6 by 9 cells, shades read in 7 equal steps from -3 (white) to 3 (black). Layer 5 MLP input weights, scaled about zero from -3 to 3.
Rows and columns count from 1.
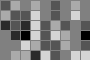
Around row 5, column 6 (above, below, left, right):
-2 1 1 -1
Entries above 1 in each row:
0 0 2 3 0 1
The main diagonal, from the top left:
1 1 2 -2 1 1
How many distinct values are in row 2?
4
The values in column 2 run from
-1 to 2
